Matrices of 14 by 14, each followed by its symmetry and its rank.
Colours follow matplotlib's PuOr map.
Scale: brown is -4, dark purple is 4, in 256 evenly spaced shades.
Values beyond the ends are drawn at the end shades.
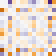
antisymmetric, rank two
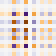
neither, rank one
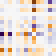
antisymmetric, rank two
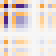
symmetric, rank one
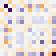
symmetric, rank three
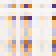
neither, rank one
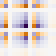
symmetric, rank one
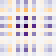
symmetric, rank one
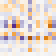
neither, rank two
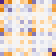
symmetric, rank three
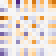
antisymmetric, rank two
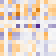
neither, rank two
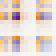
symmetric, rank one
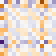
antisymmetric, rank two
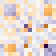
symmetric, rank three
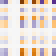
neither, rank one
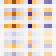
neither, rank one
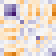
symmetric, rank three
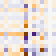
neither, rank two
